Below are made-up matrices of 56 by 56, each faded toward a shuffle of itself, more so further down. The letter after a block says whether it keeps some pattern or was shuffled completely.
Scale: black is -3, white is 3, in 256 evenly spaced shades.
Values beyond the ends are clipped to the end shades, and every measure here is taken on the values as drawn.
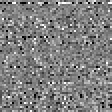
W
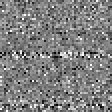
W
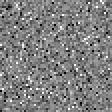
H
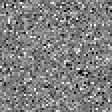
H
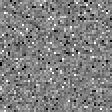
H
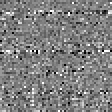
W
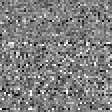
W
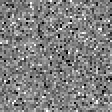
H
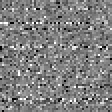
W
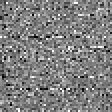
W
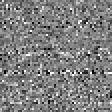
W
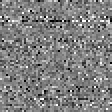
W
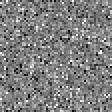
H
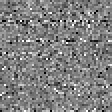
W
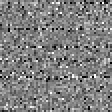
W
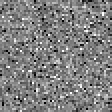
H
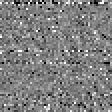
W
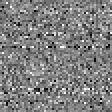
W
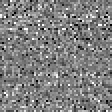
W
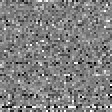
W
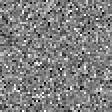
H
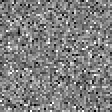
H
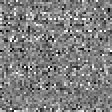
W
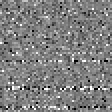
W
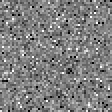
H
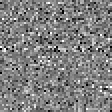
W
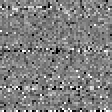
W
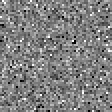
H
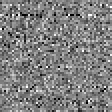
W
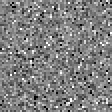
H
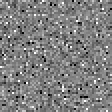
H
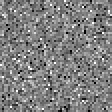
H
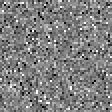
H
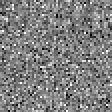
H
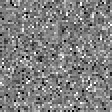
H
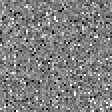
H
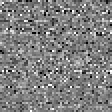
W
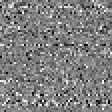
W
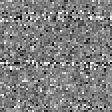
W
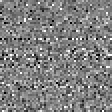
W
